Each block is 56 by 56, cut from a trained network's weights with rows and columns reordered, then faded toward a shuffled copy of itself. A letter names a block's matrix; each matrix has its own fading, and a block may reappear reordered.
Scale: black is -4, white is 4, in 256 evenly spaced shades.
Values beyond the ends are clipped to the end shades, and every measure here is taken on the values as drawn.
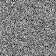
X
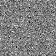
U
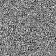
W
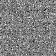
U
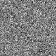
X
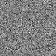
X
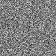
X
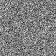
X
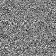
W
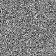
W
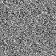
X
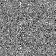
U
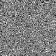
W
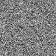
X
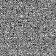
U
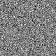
X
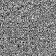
W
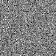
U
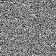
X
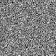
W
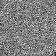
X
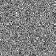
W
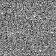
U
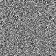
X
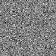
W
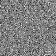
W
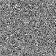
W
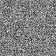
X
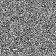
X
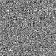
W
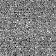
U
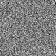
X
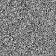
X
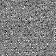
U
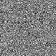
X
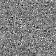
U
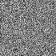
X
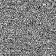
X
